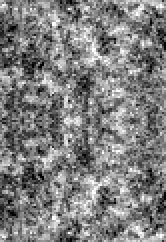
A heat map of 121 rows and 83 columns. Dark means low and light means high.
Odd rows or columns: none. Histogram: bell-shaped. Stripes: none. Mirror symmetry: top to bottom. Grain: blotchy. Slope: none.
